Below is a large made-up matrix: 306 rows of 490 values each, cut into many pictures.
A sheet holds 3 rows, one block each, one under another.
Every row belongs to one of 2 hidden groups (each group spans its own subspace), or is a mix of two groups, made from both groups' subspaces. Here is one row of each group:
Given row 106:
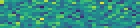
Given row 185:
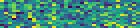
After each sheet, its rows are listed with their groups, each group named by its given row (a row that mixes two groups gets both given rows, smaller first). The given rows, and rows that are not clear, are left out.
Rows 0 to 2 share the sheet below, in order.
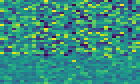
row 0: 106
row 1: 106
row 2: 106
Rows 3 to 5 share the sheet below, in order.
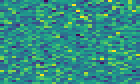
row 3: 106
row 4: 185
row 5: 106
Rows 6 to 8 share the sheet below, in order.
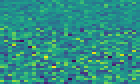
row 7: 185
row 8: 106
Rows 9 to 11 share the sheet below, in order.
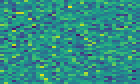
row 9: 185
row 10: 185
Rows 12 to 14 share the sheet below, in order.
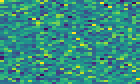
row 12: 106 and 185
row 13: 106
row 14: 106
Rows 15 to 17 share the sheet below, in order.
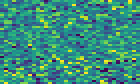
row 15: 106
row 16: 185
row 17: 185
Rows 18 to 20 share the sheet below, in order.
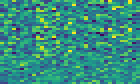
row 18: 106
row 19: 106
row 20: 185
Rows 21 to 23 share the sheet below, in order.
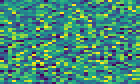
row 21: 106
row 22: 185
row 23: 106
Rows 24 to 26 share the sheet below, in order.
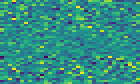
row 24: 185
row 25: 106
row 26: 106
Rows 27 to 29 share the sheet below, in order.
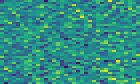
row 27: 106
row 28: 185
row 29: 185
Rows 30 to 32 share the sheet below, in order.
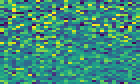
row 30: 185
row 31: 106
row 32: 185
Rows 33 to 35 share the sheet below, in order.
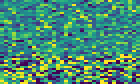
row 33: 106
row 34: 185
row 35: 185
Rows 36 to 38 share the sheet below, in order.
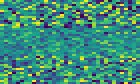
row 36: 106
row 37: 185
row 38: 185
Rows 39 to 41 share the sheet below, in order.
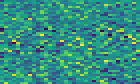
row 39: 185
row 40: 106
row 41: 185
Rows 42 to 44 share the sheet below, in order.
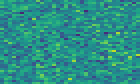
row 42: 185
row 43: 185
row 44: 106
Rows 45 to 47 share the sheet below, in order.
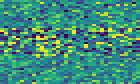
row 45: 185
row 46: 106
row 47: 185
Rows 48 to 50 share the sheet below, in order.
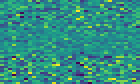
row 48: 106 and 185
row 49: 185
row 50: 185
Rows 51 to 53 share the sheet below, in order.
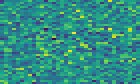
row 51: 106
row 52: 106
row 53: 185
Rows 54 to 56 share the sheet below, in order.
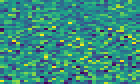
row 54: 106 and 185
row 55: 106
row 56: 106
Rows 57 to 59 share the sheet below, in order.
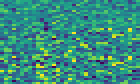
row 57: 106 and 185
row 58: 106
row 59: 106
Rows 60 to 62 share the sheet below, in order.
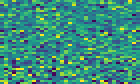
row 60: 106
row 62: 185
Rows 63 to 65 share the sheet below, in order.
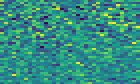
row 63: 185
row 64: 106
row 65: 185
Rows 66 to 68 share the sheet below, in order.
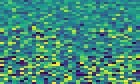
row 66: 185
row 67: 106
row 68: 185
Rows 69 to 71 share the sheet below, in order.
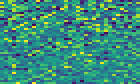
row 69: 185
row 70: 185
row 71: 185
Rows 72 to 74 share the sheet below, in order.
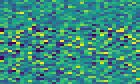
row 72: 185
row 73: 106
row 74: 106
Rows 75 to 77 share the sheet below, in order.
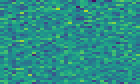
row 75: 185
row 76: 185
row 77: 185
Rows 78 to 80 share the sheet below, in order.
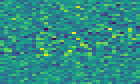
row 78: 185
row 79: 106
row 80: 185
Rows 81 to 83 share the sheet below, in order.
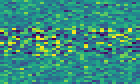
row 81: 185
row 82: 106
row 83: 185
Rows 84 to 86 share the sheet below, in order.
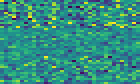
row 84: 185
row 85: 106 and 185
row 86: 106
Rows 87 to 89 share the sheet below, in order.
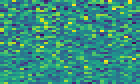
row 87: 106
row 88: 106
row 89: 185
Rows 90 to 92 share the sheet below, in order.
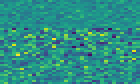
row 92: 185
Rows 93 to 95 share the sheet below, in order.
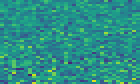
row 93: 106
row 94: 185
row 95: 185
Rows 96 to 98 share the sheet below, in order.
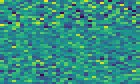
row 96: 106
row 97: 185
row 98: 106
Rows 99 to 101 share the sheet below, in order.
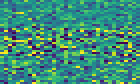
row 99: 185
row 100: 185
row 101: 185
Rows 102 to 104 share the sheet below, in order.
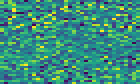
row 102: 185
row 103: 106
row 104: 106 and 185
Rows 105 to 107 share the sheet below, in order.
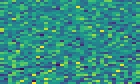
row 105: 185
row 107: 185
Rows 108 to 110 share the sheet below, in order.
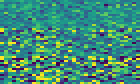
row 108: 185
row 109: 106
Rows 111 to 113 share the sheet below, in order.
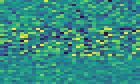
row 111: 106
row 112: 185
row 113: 106
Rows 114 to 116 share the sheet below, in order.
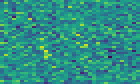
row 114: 185
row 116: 106
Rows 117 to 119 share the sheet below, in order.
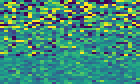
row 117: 185
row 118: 185
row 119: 106 and 185
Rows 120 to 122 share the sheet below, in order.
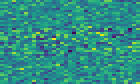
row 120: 185
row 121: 106
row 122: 185
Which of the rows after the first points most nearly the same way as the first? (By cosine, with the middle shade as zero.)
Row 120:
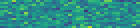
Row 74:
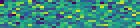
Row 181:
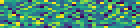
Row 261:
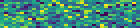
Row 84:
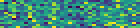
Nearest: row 181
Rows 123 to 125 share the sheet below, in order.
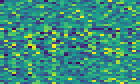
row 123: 106
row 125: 185
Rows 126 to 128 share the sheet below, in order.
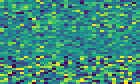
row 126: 185
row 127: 106
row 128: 185
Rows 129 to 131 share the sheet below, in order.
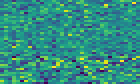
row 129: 185
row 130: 185
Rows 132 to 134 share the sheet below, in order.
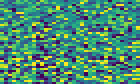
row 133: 106
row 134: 106
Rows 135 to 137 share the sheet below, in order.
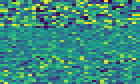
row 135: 106
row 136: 106 and 185
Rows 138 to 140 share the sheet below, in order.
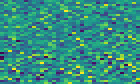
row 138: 185
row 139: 106 and 185
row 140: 106
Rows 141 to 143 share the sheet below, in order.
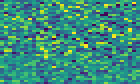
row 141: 185
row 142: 106
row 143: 106
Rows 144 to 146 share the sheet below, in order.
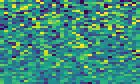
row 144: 185
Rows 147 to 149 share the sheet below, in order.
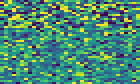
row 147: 185
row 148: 185
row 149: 185
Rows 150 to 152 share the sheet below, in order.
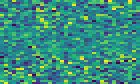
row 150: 106
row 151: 185
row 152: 185
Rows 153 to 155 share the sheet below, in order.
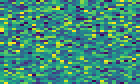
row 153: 185
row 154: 106
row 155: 185
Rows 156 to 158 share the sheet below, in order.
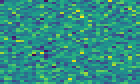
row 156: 106
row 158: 106
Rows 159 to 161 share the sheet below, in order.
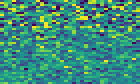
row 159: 106 and 185
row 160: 106
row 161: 185
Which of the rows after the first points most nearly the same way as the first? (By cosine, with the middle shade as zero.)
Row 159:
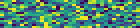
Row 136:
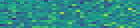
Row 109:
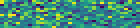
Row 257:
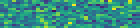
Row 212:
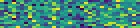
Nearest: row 257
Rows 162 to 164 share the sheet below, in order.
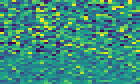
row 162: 106
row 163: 106
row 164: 106
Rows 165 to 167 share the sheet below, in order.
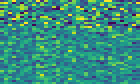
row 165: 185
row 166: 106
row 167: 106
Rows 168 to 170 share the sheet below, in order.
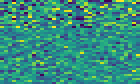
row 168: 185
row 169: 185
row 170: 106
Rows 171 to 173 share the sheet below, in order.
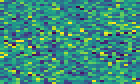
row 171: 185
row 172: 185
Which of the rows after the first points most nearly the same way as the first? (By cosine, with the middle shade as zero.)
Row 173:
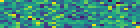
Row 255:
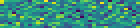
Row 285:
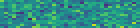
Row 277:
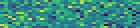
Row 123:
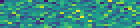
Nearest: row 255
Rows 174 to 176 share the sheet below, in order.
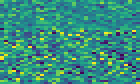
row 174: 106
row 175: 185
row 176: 106
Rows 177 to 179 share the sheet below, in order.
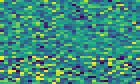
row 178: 106
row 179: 106
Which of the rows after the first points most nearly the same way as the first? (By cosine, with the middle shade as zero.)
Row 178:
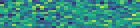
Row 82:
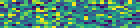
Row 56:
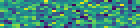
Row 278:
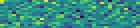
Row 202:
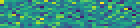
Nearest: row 56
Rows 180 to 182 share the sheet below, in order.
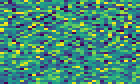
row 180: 185
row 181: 106
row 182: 185
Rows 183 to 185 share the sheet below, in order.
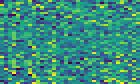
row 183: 106
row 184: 185
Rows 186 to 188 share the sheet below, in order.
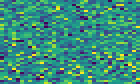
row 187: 185
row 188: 106
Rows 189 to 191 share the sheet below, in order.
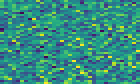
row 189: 185
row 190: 106
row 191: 106
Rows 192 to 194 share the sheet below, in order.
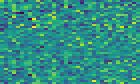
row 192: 185
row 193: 106
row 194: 185
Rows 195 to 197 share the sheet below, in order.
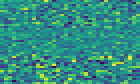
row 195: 106 and 185
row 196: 185
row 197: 106
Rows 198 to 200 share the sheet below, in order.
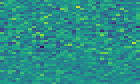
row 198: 185
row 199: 106
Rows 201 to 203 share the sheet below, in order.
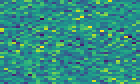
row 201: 106 and 185
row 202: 106
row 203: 185
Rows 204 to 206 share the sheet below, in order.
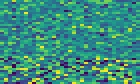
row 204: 185
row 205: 106
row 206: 185
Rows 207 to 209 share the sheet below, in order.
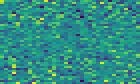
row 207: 106
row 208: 185
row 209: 185
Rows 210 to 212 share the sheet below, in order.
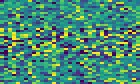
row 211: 185
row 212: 185
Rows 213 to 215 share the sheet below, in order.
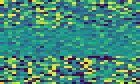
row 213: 106
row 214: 106
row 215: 185
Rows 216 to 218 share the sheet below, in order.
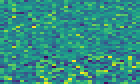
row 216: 185
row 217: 185
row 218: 106
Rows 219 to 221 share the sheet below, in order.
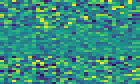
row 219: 106
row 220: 106
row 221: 106
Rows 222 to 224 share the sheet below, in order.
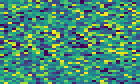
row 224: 185
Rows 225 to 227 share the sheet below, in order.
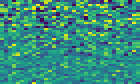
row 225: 106
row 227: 185
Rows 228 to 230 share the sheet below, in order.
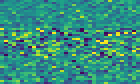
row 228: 106
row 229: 185
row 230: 106
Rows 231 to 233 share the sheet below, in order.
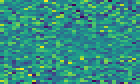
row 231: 106
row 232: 106
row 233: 185
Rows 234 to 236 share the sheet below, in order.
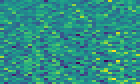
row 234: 106
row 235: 185
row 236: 185
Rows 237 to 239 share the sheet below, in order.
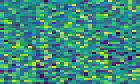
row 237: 106
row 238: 185
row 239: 106
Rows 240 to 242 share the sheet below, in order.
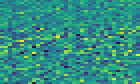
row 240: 185
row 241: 185
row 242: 185
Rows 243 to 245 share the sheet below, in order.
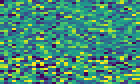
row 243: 106
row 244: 106 and 185
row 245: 106
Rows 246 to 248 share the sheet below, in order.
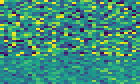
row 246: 106
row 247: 185
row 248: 185
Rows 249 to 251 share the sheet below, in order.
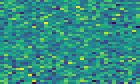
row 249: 185
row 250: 185
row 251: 185
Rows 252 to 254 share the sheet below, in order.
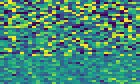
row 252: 185
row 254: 185
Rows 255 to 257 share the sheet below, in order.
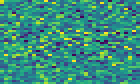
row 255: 106
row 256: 185
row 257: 106
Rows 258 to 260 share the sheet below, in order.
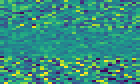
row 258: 185
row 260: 185
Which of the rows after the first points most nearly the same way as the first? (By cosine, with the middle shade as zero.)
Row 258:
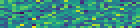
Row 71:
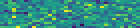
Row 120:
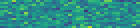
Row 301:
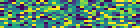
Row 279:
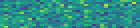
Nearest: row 120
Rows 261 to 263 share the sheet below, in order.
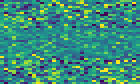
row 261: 185
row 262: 185
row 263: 185
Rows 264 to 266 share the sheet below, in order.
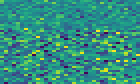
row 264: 106
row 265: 185
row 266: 185
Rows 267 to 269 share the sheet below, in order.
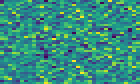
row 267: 106
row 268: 106
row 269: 106
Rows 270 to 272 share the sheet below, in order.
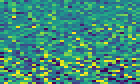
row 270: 185
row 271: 106
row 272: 185
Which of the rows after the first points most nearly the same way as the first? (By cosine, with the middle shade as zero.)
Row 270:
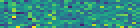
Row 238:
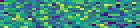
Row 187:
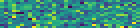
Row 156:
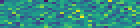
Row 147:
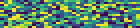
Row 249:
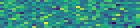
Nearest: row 187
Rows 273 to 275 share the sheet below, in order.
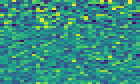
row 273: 106
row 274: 185
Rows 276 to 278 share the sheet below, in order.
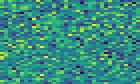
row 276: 185
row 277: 106 and 185
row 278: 106
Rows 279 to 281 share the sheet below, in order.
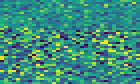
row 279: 185
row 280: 185
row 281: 106
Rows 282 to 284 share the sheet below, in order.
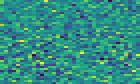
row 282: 106
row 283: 185
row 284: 106
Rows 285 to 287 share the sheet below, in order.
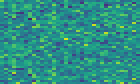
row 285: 185
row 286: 185
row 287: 185
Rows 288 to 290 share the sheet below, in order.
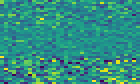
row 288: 106
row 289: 185
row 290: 185
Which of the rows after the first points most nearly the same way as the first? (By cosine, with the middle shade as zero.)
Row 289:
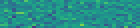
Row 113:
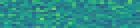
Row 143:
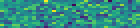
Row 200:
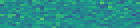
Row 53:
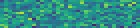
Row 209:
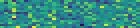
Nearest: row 53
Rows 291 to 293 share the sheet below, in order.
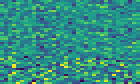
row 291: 106
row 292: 106
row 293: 185
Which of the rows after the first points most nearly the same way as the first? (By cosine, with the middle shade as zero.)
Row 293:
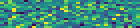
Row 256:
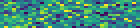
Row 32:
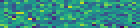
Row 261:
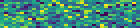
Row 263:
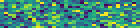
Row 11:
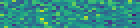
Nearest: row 256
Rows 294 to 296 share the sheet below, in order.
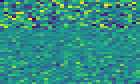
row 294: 185
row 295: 106
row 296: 185
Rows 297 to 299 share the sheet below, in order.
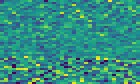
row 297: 106
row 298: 106
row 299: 185
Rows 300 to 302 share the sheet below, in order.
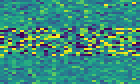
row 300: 185
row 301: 185
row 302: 185
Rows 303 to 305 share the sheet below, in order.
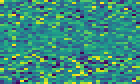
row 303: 106
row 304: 185
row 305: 106 and 185
